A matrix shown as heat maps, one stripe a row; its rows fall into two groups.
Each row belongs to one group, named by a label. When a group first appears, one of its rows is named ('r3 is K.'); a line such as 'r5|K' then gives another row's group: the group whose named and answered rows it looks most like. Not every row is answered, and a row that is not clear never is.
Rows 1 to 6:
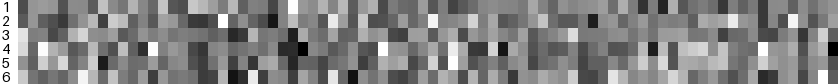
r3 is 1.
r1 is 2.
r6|1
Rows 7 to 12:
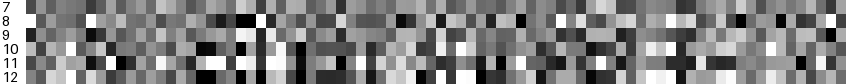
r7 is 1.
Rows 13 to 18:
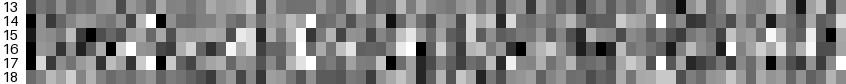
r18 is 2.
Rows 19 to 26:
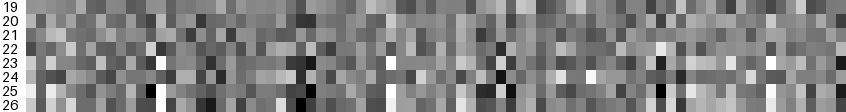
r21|2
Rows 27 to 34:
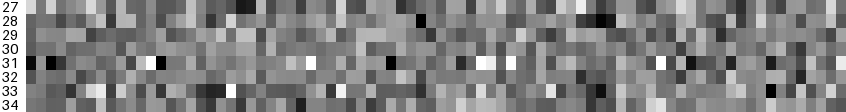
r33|1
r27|1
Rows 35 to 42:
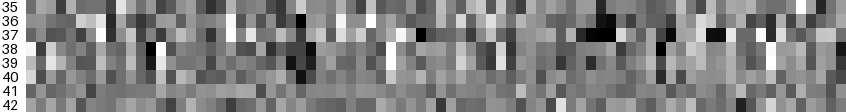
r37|1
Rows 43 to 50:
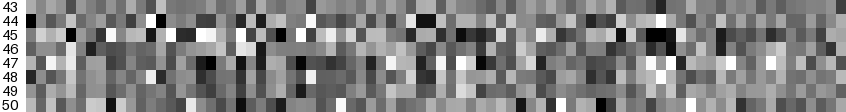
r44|2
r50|1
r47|2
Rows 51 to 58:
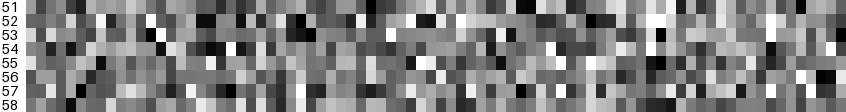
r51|1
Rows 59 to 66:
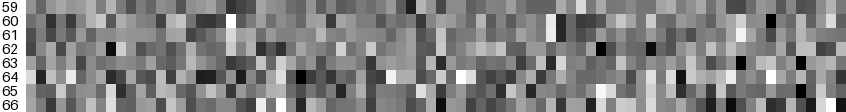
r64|2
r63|1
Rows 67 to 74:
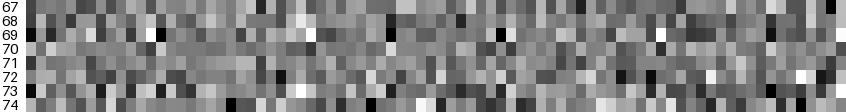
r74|1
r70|2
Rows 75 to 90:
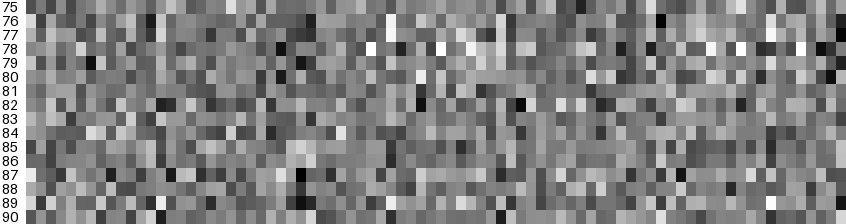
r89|2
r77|2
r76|2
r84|1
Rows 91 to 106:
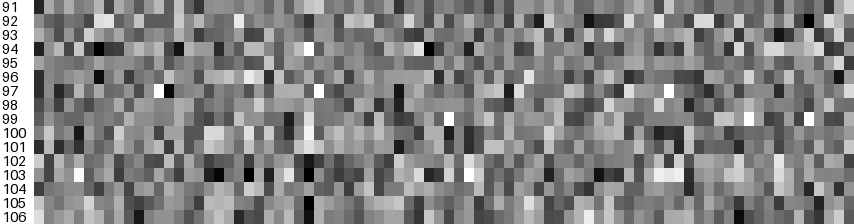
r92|1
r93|1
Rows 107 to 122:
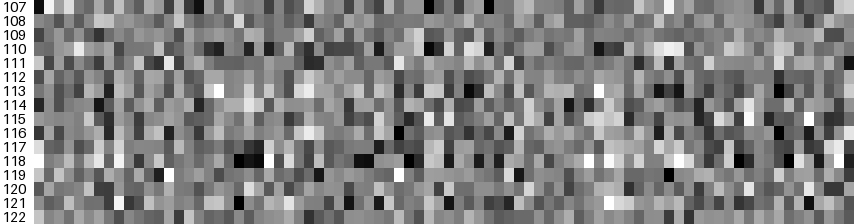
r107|2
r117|1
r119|2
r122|2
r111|2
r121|1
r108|1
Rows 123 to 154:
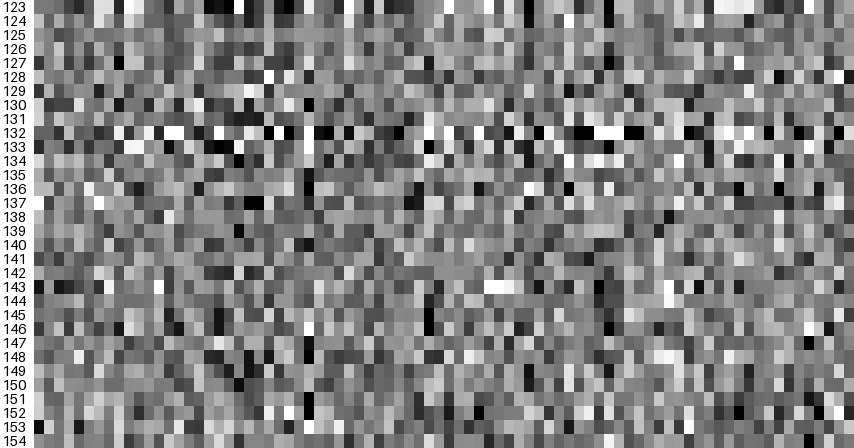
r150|1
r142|1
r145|1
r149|1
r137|1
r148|2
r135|2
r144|2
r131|1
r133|1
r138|2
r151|1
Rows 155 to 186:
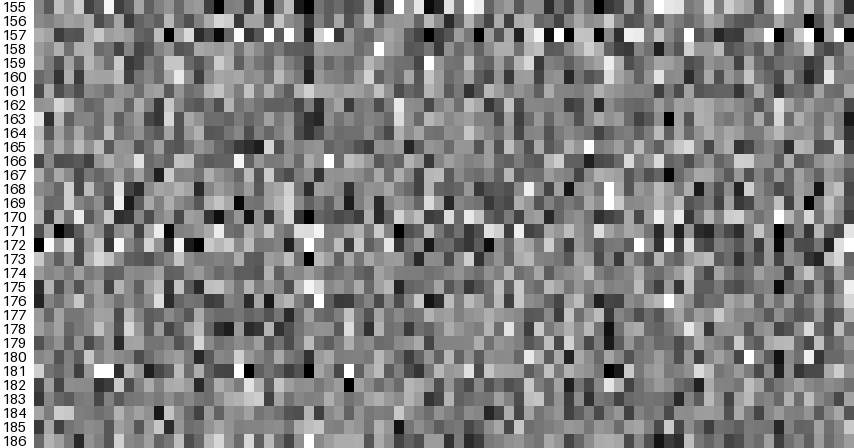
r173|1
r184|2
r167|2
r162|2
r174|1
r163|2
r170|2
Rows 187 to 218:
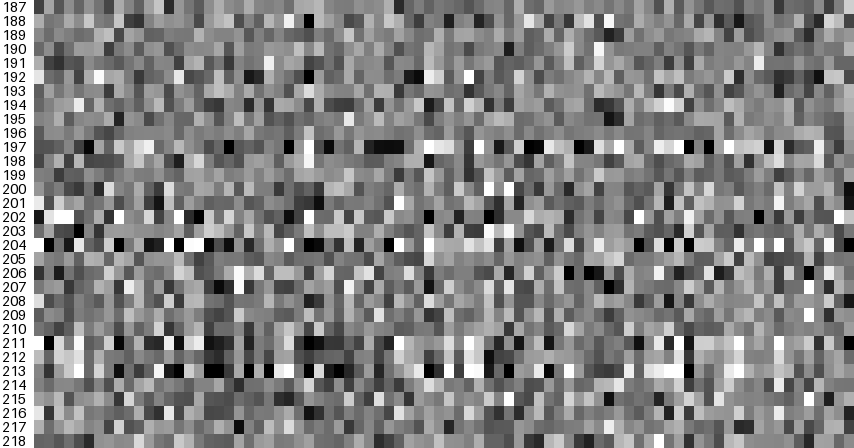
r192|1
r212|2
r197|1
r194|2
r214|1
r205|1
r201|2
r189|1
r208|2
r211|2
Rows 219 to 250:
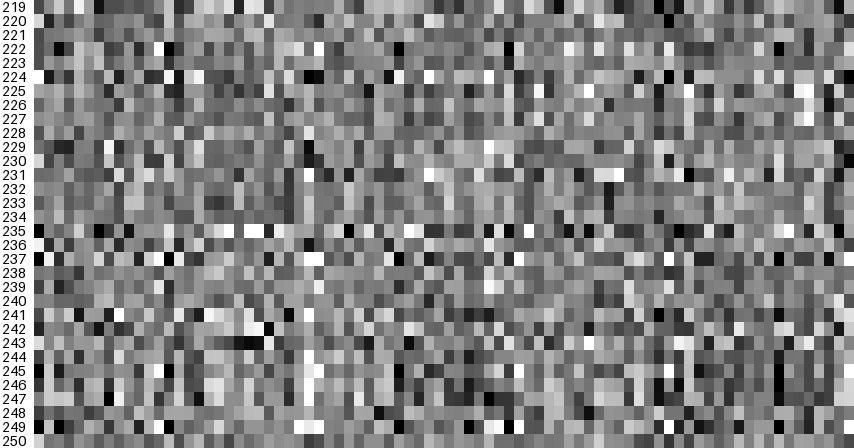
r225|1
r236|2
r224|2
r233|1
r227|1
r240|1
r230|2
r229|2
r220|2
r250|2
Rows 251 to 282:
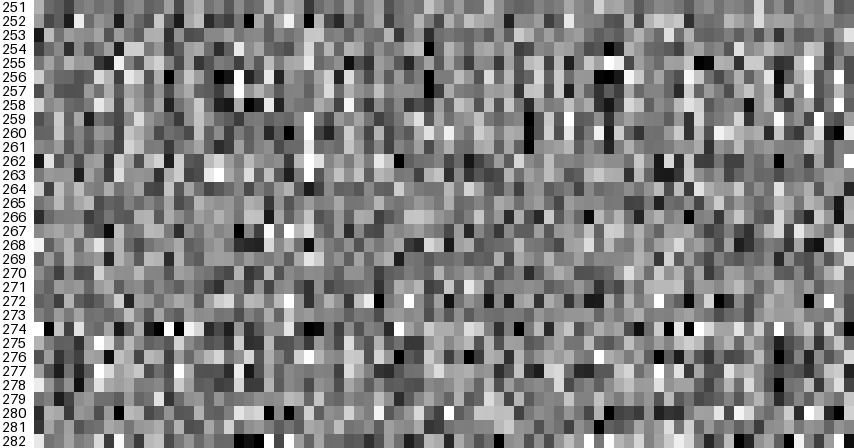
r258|1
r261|1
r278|1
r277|1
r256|1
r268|1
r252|2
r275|1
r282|1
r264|2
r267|1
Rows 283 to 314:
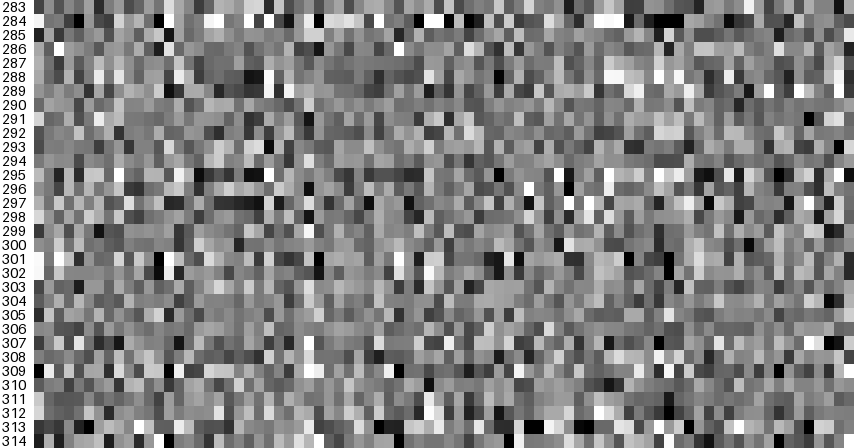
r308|1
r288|1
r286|2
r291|1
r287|1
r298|1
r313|1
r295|1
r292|2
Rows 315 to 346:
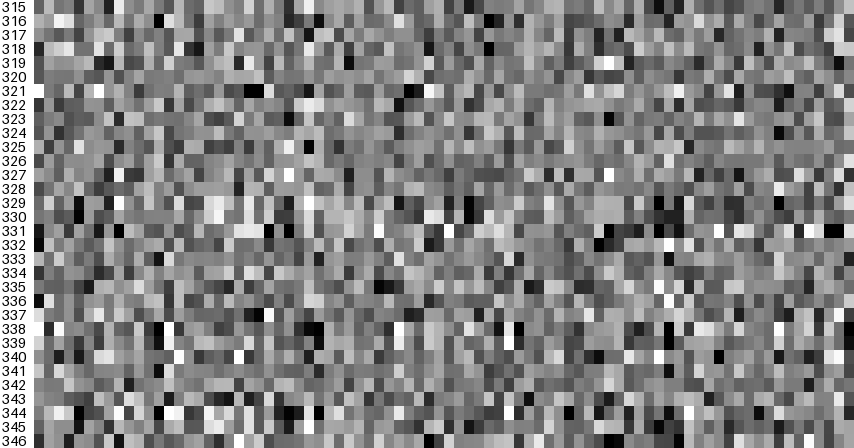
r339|2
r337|1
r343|1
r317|1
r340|1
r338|2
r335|1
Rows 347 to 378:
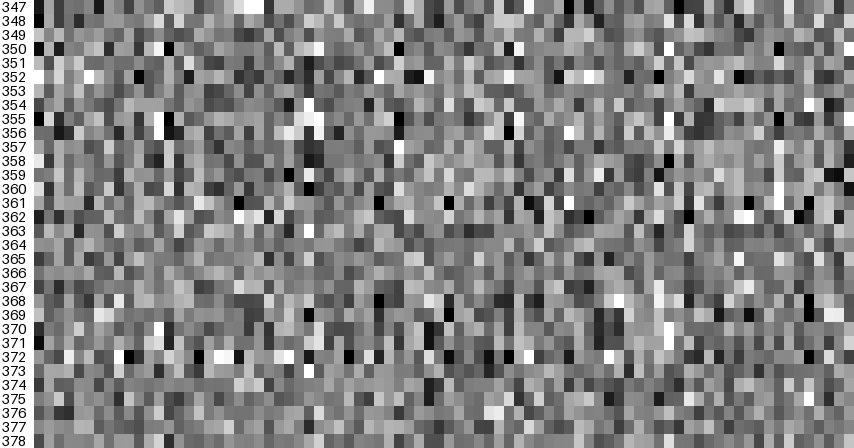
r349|1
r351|2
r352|1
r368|1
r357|2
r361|1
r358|2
